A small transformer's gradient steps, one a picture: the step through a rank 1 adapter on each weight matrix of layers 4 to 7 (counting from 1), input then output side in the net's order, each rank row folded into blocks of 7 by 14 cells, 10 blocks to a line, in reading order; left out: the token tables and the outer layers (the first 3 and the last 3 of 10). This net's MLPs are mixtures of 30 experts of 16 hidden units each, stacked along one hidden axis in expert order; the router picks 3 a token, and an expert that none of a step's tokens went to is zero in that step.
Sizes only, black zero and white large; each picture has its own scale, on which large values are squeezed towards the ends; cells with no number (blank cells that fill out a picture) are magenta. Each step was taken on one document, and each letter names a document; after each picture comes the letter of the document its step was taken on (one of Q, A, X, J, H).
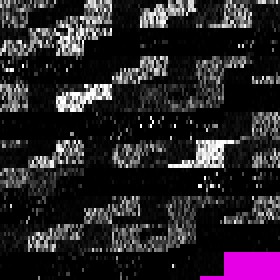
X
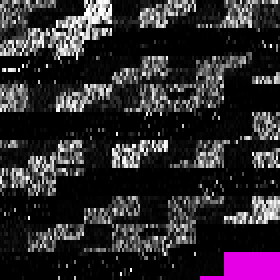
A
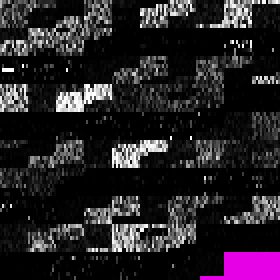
X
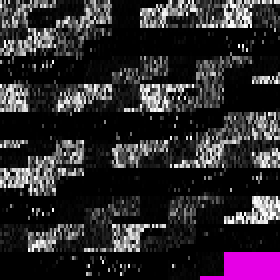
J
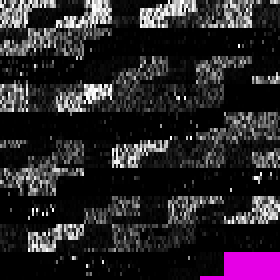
J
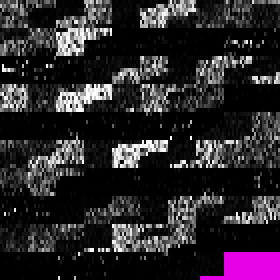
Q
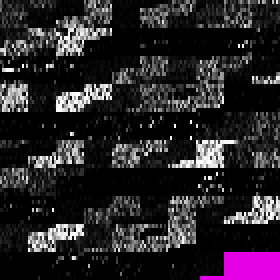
X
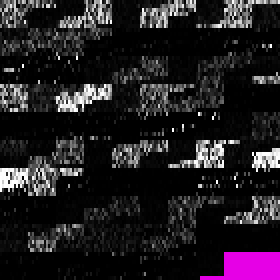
A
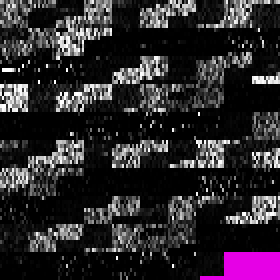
A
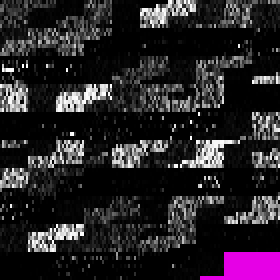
X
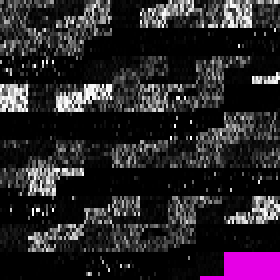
J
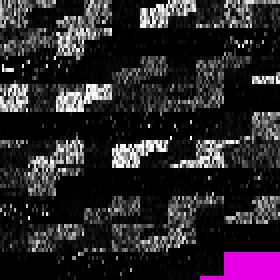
Q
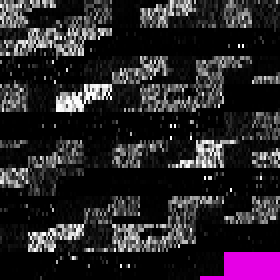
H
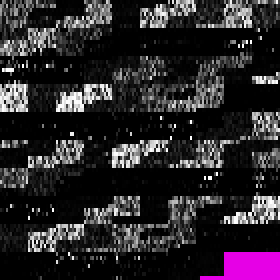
X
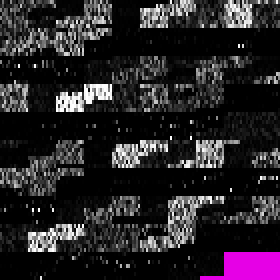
H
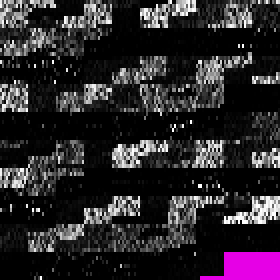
H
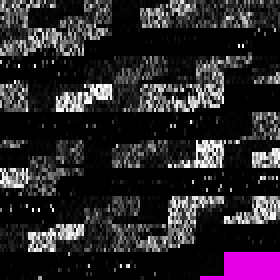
H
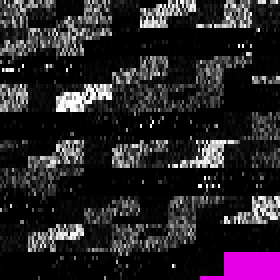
X
